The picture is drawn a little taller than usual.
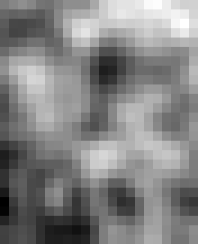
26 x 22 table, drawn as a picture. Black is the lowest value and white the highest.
Slope: up to the top right. Lone odd cells: none. Ninth with the highest average: top right. Grain: blotchy.
